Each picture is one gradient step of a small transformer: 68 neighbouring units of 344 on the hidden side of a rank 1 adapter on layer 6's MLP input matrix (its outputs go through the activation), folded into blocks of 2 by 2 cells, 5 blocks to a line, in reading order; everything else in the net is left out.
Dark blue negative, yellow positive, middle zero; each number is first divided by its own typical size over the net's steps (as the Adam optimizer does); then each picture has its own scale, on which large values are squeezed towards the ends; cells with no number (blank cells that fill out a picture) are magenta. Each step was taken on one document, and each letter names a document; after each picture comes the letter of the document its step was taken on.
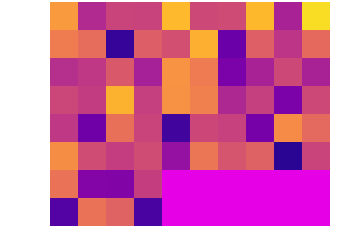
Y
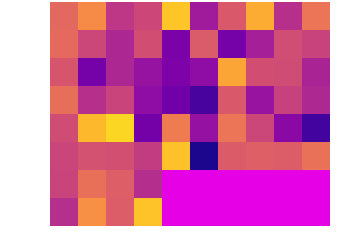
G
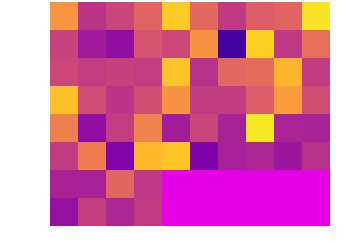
Y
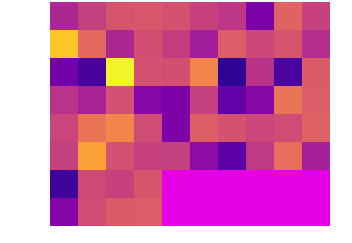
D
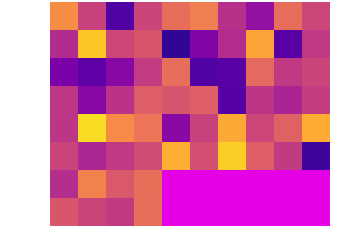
G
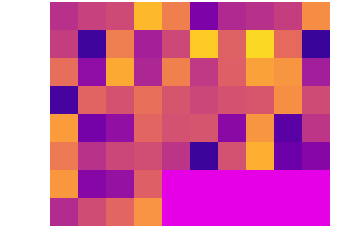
Y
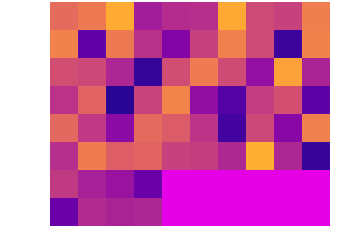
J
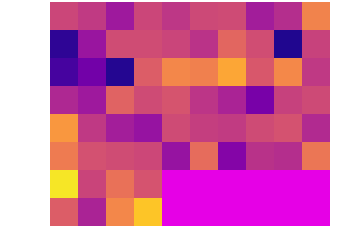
D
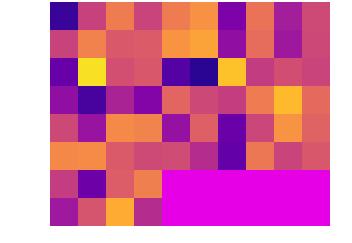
G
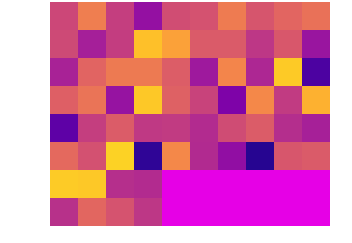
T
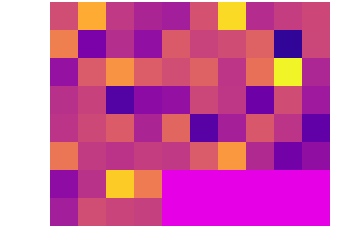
T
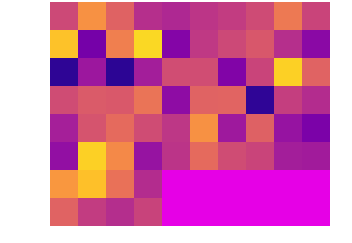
T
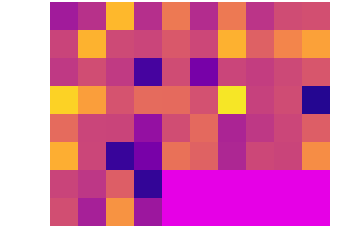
J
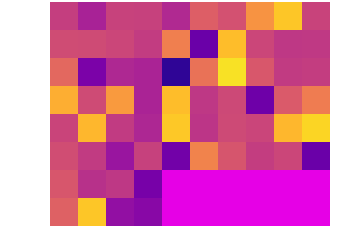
G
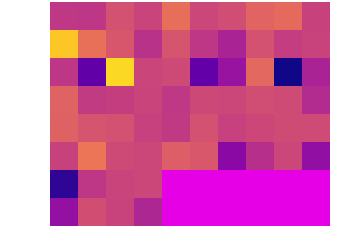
D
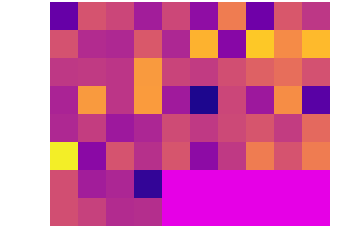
J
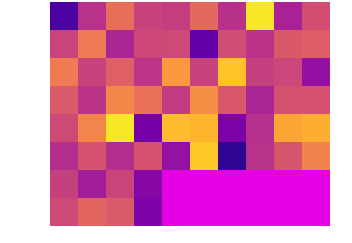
G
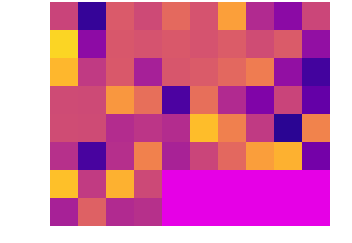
T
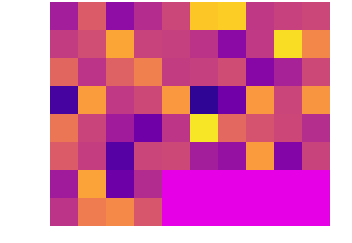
J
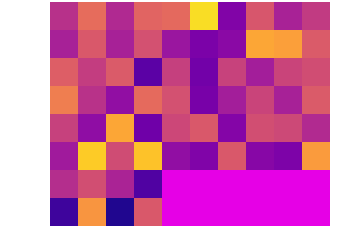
J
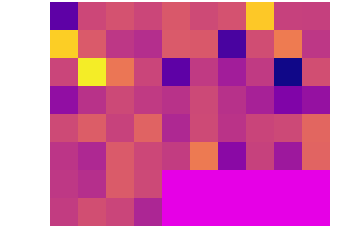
D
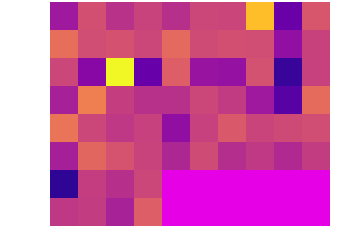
D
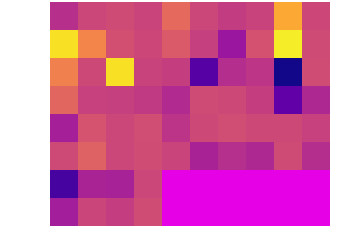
D
